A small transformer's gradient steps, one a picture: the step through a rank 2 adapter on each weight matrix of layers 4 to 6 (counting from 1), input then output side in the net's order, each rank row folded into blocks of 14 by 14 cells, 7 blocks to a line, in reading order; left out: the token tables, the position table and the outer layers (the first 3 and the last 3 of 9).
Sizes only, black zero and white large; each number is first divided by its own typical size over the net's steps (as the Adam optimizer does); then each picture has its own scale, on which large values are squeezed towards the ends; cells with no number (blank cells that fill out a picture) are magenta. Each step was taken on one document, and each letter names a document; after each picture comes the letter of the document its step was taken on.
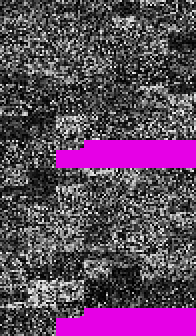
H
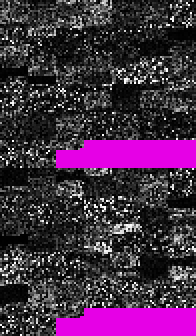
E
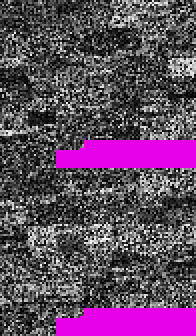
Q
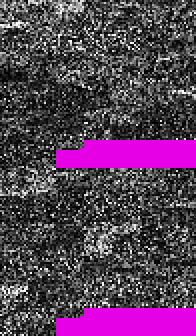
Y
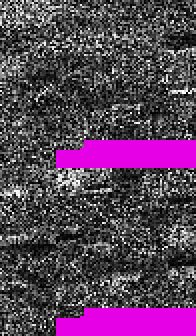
Y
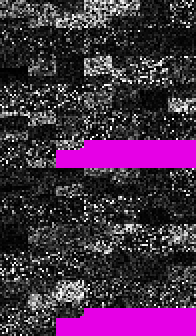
E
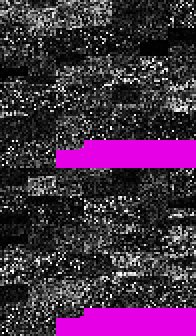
E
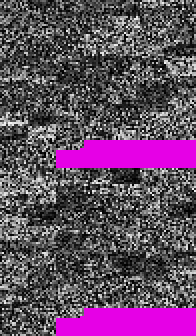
Q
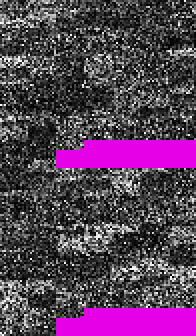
Y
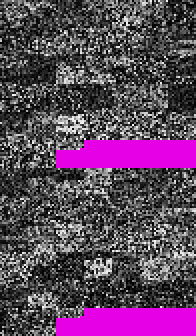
H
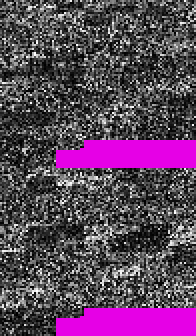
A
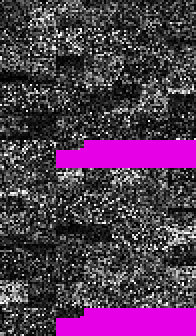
Y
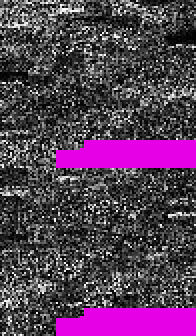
Y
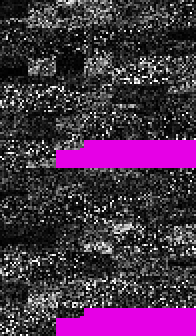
E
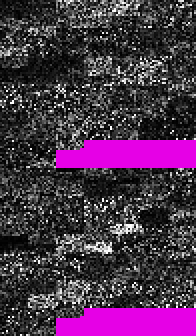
E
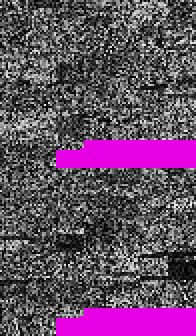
Q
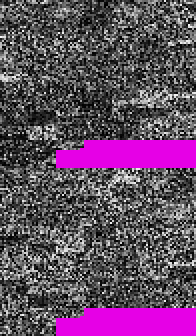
Q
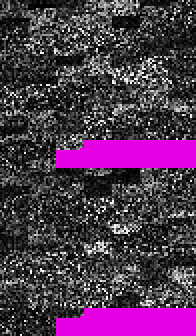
E
